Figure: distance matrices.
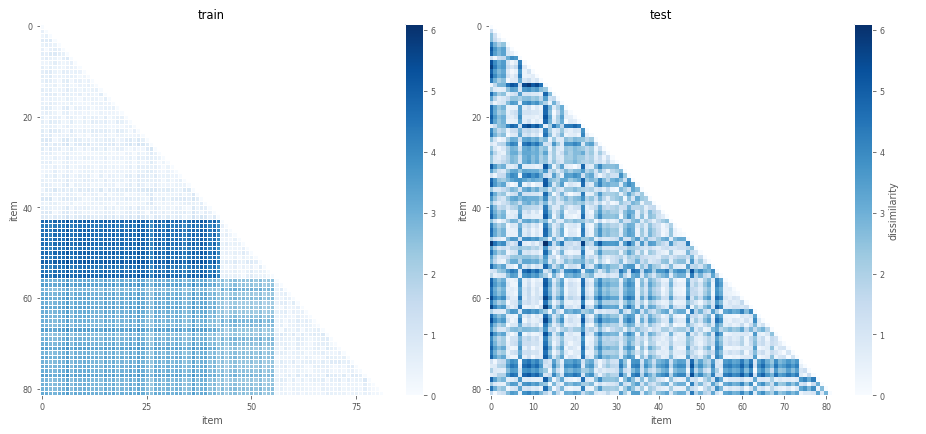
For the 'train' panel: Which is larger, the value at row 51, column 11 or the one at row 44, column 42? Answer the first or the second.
the first
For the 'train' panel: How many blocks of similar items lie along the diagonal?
3
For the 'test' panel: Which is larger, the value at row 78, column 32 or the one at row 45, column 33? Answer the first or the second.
the second
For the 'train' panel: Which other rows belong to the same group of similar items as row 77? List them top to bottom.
56, 57, 58, 59, 60, 61, 62, 63, 64, 65, 66, 67, 68, 69, 70, 71, 72, 73, 74, 75, 76, 78, 79, 80, 81
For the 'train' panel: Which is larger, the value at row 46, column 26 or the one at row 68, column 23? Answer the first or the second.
the first
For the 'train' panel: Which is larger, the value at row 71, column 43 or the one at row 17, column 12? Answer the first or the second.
the first
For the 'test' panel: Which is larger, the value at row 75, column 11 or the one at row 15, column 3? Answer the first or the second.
the first
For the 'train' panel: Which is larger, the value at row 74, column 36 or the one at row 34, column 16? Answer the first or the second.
the first
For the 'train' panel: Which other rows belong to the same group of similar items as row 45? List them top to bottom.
43, 44, 46, 47, 48, 49, 50, 51, 52, 53, 54, 55
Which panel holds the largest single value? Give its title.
test
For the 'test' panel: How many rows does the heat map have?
82
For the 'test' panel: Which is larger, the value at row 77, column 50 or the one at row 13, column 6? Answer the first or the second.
the second
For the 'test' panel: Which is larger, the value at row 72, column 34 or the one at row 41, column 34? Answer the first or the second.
the second
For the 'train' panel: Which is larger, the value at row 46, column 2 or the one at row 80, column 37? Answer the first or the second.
the first
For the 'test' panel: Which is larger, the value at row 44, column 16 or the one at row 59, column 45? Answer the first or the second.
the first
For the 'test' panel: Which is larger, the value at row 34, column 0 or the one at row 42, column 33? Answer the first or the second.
the first
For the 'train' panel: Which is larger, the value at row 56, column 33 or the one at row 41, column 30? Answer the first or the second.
the first
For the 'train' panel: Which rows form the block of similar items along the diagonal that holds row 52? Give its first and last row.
43 to 55
